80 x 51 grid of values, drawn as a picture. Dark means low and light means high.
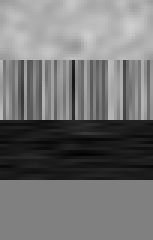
The table splits into 4 rows of 1 panel. Panel 1,1: high, blotchy, faint in contrast. Panel 2,1: middling, streaked downward, strong in contrast. Panel 3,1: very low, streaked across, faint in contrast. Panel 4,1: middling, flat.
